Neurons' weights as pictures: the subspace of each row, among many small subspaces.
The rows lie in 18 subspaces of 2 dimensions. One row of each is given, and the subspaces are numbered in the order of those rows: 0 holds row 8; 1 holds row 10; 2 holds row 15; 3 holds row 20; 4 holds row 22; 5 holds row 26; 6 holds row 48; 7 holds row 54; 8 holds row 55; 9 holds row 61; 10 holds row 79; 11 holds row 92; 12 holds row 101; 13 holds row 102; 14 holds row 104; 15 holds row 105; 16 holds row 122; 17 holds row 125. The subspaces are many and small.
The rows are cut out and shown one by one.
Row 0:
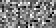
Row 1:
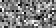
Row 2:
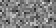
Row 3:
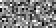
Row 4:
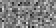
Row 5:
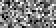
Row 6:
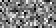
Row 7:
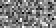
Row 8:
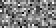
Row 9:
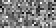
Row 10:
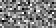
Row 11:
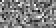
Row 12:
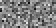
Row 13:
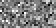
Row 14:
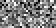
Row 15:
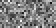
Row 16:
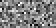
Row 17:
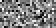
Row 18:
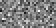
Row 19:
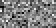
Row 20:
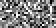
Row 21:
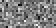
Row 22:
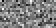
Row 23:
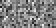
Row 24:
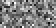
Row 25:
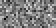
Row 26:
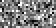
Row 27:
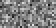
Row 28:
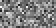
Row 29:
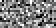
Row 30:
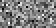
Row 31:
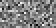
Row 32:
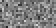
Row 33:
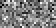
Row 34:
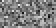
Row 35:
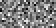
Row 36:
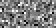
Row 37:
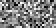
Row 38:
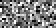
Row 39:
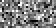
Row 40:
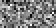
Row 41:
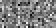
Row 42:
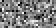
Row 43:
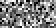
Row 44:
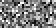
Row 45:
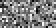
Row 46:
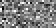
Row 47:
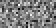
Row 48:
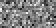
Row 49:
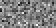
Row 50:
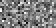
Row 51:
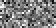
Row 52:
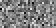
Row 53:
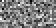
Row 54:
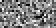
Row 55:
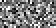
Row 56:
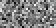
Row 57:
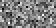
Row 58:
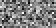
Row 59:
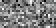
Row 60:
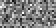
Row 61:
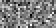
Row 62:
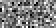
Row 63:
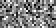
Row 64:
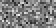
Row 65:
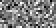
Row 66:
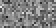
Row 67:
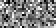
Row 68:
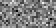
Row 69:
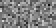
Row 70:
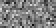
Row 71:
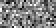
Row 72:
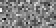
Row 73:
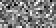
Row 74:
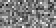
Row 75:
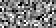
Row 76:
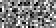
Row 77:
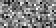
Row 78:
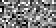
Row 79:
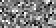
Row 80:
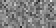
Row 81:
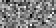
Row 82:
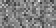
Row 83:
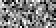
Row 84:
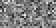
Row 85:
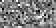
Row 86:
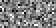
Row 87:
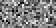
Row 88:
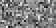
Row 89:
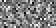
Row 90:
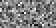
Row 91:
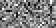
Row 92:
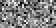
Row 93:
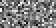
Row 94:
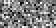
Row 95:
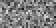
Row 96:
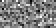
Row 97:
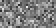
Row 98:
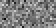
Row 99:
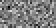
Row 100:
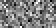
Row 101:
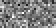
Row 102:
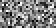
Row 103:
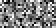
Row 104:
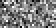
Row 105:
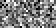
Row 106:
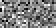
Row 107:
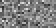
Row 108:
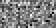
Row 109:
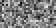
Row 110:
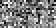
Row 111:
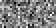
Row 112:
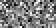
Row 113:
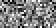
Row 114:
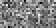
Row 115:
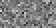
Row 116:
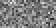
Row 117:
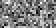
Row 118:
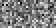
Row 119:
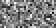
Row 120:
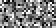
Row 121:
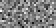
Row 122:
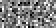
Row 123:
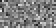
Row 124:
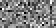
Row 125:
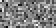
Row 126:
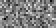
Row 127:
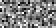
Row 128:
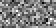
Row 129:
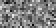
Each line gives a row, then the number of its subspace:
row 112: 8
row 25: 3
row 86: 11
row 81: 9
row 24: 16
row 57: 13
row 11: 7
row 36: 11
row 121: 1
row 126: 3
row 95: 9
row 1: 5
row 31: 15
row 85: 7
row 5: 7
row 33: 11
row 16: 15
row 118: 13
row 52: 3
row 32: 17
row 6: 2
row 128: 2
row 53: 4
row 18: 1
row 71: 6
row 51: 12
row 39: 5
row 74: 13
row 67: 0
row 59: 4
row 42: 5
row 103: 11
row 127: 0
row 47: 9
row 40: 9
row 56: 1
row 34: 7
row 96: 4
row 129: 6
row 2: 2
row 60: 1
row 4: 16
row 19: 12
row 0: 9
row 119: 9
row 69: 6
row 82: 15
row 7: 13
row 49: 0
